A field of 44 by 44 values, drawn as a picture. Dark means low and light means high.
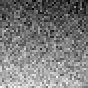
Ninth with the lowest average: top right. Grain: fine. Odd rows or columns: none. Slope: up to the bottom.
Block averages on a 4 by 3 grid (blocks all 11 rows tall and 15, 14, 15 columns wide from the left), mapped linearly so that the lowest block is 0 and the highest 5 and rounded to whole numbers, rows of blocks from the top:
1 0 0
2 2 2
3 3 3
5 5 4
